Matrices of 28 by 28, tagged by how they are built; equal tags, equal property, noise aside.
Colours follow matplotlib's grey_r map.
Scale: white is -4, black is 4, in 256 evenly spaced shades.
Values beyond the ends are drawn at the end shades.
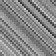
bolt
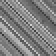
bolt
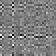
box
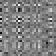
box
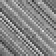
bolt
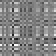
box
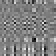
box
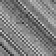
bolt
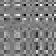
box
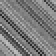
bolt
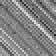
bolt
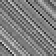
bolt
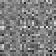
box
